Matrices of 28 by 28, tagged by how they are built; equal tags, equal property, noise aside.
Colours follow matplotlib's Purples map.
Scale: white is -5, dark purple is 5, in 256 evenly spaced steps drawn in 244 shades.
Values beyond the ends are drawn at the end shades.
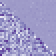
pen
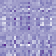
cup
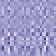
cup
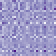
cup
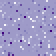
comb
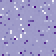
comb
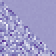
pen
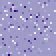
comb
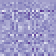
cup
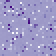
comb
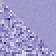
pen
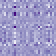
cup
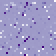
comb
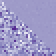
pen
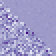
pen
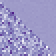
pen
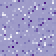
comb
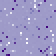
comb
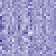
cup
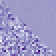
pen
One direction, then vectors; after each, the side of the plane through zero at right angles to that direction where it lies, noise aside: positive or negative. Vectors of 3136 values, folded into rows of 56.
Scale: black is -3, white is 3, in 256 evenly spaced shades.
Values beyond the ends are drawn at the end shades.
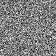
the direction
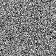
negative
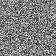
negative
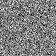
negative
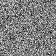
negative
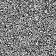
positive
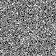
positive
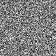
positive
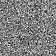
negative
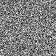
positive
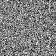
positive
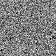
negative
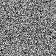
negative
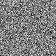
negative
